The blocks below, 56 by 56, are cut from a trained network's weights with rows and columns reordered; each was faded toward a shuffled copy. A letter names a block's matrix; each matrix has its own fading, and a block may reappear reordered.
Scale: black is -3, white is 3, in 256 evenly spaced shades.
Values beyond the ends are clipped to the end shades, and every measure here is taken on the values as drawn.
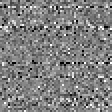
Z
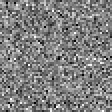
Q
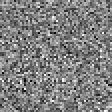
Q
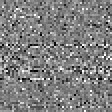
Z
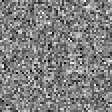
Q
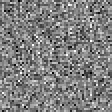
Q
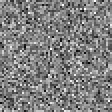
Q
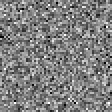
Q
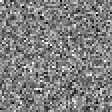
Q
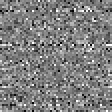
Z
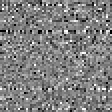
Z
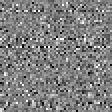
Z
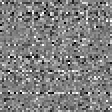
Z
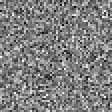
Q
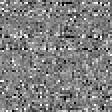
Z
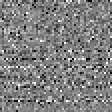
Z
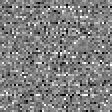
Z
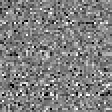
Z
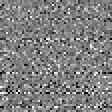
Z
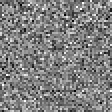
Q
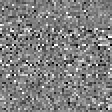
Z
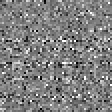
Z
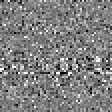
Z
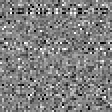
Z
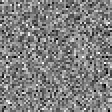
Q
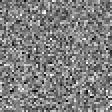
Q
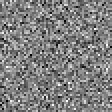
Q
